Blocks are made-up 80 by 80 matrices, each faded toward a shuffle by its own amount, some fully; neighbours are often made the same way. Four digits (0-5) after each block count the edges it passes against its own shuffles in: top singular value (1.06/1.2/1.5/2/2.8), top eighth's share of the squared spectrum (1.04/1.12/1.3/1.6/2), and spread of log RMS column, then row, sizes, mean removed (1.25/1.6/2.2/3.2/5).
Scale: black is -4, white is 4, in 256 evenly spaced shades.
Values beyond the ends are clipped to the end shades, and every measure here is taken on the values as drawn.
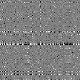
5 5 2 3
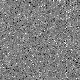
2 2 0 0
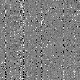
4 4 3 1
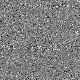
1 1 0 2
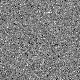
0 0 0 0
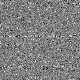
1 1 0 2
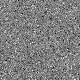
0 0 0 0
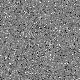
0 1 0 0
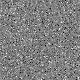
2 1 0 0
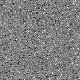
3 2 0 0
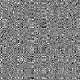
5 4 3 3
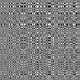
5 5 4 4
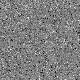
2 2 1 0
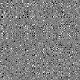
4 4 2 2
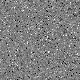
2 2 0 0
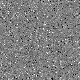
2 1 0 0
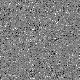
3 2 1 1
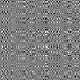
5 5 4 4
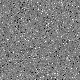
0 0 0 0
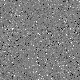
0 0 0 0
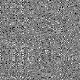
4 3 2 2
